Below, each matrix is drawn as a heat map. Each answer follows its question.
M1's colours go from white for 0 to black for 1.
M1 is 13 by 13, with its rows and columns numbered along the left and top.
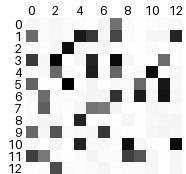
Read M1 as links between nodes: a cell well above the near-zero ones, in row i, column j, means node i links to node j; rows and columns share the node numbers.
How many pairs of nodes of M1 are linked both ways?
6
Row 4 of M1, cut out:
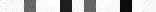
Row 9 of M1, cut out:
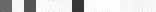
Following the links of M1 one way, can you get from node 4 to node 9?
yes
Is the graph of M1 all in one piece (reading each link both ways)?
yes
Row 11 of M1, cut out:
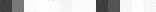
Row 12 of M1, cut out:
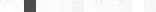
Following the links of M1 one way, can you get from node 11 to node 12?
yes
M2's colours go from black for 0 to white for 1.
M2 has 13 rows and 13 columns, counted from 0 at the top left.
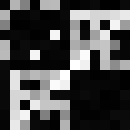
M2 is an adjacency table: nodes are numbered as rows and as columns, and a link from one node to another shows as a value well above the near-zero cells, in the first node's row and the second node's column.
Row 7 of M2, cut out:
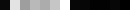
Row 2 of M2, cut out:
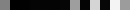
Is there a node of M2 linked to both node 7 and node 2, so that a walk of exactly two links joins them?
no
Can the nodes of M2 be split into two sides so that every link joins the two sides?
no
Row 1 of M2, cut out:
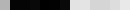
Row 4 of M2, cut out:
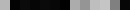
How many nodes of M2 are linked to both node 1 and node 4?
6
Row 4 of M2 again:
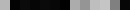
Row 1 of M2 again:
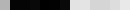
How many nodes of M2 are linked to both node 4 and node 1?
6
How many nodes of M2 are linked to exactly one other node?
0
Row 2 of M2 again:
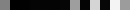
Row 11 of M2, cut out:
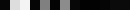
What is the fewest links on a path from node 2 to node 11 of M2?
1
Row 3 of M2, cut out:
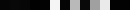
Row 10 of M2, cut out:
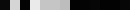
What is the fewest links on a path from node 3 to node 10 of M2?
1
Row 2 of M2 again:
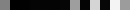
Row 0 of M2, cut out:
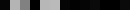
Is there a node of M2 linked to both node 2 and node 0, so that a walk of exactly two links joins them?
no
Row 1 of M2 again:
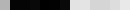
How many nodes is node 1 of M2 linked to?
7
